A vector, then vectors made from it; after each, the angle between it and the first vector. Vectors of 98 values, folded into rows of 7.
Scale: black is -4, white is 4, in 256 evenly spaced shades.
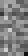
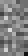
nearly parallel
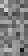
partly aligned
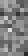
nearly parallel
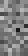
partly aligned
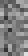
nearly opposite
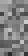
partly aligned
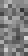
partly aligned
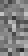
partly opposed
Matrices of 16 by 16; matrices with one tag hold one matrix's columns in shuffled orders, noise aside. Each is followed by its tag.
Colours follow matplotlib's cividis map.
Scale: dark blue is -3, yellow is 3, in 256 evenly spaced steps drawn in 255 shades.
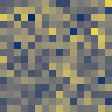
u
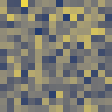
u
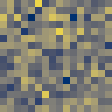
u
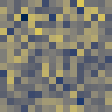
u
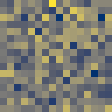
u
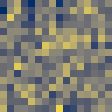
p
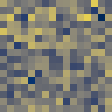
u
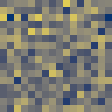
u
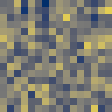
p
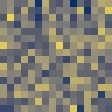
p
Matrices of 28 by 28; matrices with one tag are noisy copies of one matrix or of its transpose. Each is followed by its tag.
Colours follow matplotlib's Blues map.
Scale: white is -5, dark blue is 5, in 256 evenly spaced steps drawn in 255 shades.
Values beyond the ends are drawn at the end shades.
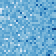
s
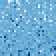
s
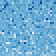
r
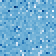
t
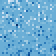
s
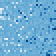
s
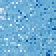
s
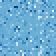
t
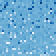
r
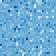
t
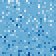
s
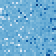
s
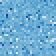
t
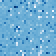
t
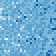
s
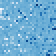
s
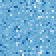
t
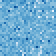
t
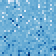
s
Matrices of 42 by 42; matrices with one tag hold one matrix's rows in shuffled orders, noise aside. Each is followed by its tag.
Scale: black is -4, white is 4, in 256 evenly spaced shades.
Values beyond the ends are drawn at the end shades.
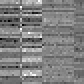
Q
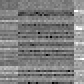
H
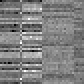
Q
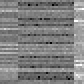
H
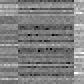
H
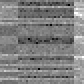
H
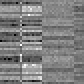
Q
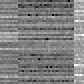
H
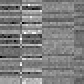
Q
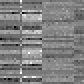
Q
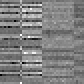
Q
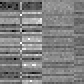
Q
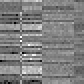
Q
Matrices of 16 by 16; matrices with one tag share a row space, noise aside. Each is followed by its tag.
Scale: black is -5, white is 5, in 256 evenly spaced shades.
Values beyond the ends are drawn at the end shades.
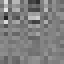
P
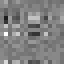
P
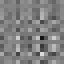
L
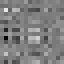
P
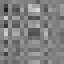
P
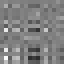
P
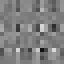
L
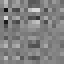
P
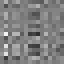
P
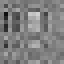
P
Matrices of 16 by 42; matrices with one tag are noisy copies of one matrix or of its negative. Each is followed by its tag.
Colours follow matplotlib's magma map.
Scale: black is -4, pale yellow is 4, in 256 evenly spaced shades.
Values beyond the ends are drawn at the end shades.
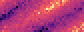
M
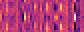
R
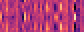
R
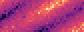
M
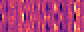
R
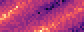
M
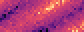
M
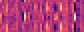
R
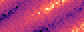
M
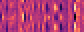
R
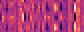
R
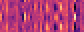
R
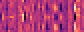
R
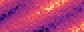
M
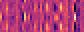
R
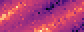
M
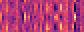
R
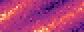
M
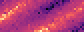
M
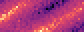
M
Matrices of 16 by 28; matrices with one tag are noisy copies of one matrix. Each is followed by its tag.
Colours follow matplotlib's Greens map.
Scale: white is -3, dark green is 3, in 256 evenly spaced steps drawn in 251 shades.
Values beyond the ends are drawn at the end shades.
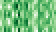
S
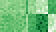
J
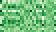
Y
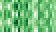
S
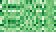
Y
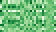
Y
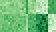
J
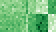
J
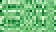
Y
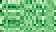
Y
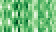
S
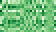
Y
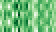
S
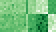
J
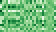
Y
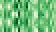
S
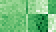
J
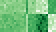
J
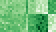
J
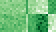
J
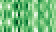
S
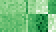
J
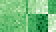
J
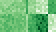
J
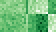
J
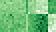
J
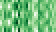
S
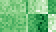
J
